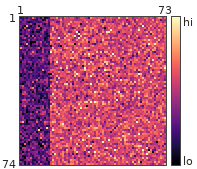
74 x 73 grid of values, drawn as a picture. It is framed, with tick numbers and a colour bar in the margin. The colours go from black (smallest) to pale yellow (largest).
No regular stripes run through it. On average the colour sits 50% of the way up the scale. A vertical seam about 20% of the way across splits the table, and the right part is higher.
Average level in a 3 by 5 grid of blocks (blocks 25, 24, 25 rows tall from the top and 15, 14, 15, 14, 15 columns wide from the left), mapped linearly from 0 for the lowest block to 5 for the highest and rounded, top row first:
05555
05555
05555
